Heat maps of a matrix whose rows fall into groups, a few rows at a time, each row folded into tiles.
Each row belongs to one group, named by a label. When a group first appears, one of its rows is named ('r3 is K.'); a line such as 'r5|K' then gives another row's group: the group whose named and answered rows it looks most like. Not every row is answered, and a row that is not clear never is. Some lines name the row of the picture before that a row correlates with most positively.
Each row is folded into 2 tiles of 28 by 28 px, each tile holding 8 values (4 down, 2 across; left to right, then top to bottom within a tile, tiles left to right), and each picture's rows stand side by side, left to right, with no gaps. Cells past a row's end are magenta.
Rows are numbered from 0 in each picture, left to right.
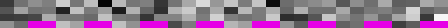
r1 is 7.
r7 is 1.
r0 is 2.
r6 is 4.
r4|7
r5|2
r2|7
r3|1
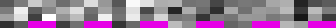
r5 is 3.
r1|1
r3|7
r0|1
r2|1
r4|4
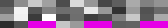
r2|1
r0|1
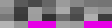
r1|3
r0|3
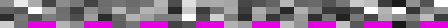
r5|7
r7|4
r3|1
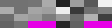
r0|4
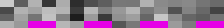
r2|1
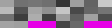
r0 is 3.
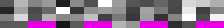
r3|1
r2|3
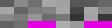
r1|3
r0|4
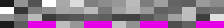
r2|2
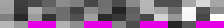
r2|2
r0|3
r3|1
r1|3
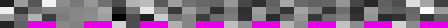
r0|4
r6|3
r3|7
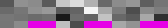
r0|2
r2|3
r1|2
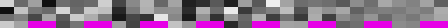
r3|3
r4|4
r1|4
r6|4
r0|7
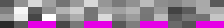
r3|2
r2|1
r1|1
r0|1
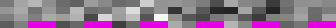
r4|7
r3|7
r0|1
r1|1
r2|1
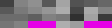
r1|3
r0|2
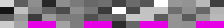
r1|7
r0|7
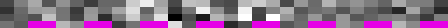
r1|3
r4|1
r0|2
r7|7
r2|1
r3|2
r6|7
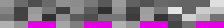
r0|3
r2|3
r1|7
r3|4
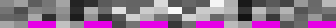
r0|3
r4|3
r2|4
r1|3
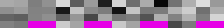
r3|1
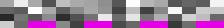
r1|2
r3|4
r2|1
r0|2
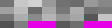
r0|1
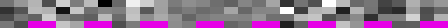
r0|2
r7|1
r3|7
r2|1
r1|7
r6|7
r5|4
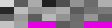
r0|7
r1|4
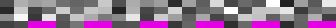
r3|4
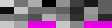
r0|7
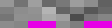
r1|7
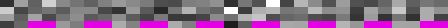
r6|3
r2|7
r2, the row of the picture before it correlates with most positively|1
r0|4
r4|4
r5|2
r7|3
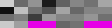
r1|4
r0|7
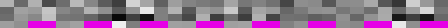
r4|3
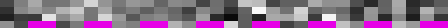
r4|2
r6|3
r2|7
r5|1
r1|1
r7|3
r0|2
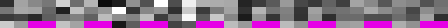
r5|3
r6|2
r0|2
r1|7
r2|4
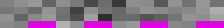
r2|2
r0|7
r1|3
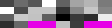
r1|2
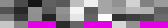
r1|1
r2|2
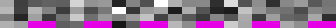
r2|4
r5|3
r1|1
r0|3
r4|7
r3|7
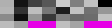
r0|3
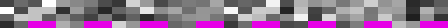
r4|4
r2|2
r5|1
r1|7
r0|4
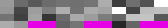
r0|3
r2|4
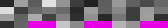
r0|4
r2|3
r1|3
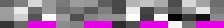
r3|2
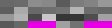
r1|2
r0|1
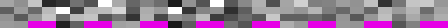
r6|7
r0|7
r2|3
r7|1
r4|2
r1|4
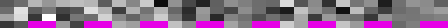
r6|7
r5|7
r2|7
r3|3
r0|1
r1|2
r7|2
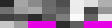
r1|1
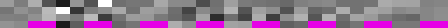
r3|3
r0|7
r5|1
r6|4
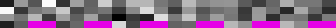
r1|4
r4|3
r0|4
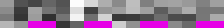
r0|3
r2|2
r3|2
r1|1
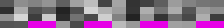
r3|3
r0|1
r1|2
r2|3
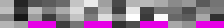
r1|1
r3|3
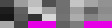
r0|2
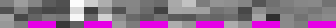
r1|1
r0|7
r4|3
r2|7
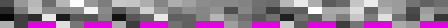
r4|7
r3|2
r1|2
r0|2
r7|3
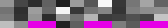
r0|3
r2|2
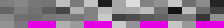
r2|2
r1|7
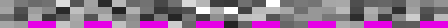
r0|3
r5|4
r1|7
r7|1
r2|7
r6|3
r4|4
